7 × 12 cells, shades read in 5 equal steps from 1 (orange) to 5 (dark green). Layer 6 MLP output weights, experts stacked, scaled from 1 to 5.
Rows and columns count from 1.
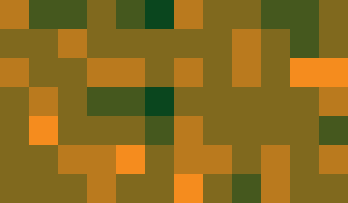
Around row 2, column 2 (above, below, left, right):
4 3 3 2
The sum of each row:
41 35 27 38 35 28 33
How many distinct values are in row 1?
4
